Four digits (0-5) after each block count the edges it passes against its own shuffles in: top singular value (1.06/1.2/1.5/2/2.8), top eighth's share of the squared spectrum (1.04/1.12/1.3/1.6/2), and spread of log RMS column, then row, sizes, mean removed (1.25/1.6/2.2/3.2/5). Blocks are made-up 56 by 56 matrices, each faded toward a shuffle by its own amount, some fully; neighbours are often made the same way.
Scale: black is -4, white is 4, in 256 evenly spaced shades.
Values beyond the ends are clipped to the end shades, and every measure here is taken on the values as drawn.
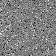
1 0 1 0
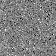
0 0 0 0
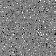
3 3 1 1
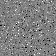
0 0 0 0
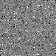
2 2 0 0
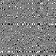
4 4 2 3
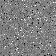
1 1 0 0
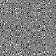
4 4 2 2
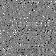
3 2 0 1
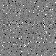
3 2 1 1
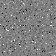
2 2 0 0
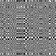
5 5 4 4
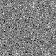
2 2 0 0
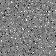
0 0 0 0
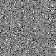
3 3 1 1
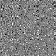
3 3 2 1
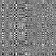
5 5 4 3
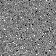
1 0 0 0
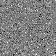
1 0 0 0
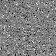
2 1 0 0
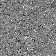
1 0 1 0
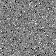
0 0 0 0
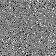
0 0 0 0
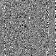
2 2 3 0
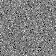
0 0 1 0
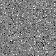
1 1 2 0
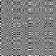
5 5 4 3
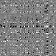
4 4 2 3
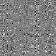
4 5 3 2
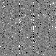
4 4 2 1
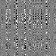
4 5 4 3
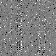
3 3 2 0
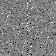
2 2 1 0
